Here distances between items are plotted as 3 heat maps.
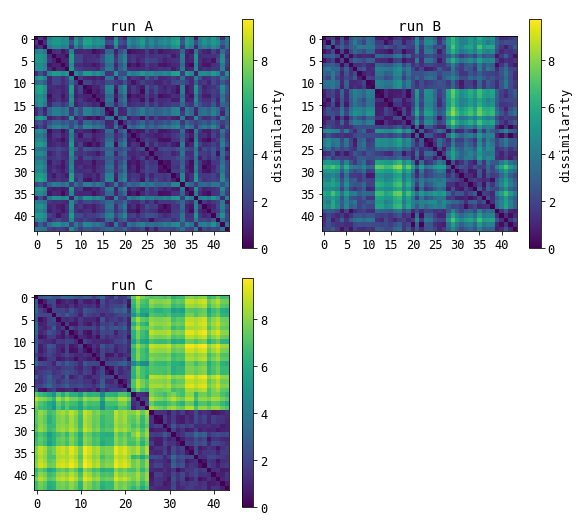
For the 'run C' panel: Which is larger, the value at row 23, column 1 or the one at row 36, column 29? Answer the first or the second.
the first
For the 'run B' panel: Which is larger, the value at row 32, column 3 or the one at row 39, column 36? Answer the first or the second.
the first
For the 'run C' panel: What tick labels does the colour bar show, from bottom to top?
0, 2, 4, 6, 8
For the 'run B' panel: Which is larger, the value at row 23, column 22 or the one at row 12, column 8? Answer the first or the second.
the second
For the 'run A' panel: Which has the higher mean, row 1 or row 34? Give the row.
1
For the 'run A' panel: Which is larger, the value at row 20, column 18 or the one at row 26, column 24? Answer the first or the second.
the first
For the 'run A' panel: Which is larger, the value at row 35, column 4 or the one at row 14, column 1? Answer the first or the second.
the second
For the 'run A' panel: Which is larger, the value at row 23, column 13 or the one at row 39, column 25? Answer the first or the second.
the second
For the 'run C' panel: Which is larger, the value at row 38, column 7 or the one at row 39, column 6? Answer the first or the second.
the first
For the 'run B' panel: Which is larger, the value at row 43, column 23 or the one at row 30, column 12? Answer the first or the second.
the second
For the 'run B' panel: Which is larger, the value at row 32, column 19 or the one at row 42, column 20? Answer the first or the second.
the first
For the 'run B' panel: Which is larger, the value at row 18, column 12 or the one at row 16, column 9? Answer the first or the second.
the second
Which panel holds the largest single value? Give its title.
run C
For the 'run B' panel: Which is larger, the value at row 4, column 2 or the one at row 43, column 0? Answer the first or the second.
the first
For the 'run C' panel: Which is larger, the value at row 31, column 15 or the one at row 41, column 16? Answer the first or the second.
the second
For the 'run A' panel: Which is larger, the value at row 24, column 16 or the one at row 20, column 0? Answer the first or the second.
the first
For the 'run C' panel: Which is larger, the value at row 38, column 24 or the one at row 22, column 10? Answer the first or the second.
the first
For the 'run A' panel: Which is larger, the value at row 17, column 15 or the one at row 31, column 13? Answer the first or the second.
the first
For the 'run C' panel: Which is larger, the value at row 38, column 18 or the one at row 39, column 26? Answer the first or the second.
the first
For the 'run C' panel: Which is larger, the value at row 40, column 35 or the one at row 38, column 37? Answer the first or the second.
the first
